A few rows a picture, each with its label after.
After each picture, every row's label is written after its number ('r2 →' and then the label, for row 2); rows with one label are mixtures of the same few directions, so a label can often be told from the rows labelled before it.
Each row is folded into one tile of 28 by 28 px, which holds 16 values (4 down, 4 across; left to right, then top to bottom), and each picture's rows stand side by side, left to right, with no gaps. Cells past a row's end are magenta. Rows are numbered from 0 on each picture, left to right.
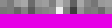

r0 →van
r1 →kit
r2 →kit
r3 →van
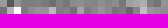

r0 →kit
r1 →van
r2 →van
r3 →kit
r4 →van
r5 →kit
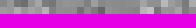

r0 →van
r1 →van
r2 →van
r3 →kit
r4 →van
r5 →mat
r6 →mat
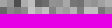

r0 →mat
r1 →kit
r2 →van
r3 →mat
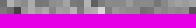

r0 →kit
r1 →kit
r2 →van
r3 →kit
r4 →mat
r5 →mat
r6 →van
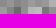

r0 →kit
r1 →mat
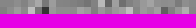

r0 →kit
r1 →kit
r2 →van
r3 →mat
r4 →kit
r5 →van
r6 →kit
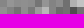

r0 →kit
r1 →kit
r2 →van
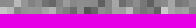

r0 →mat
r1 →van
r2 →kit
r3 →mat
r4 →kit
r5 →van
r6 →kit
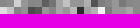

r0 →mat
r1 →mat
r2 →van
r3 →kit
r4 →kit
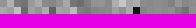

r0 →van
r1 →van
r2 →van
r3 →kit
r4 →van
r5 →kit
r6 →kit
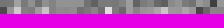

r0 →kit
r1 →kit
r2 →van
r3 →van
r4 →mat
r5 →van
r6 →van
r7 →mat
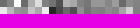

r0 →mat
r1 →van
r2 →kit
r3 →kit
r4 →kit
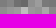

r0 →van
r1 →van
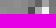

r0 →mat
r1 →kit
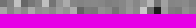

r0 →mat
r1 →mat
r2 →van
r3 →mat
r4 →kit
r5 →kit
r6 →mat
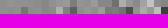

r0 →van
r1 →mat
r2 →kit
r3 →van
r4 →kit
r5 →van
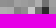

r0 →mat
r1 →kit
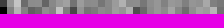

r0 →kit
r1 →mat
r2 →kit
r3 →mat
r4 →van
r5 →kit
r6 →kit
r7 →van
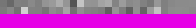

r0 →van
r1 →van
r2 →mat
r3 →van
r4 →kit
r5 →kit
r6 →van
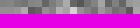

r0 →van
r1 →mat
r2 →van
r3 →mat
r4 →van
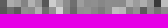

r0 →kit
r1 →mat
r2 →kit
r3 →kit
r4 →mat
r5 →mat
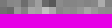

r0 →mat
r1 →van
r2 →van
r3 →mat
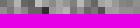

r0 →mat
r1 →kit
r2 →mat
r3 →van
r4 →kit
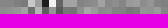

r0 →van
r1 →mat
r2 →kit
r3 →mat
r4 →van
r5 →van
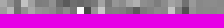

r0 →mat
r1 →kit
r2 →van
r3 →kit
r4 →van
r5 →mat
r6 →kit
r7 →kit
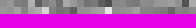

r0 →van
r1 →kit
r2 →kit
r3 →van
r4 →van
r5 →van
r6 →mat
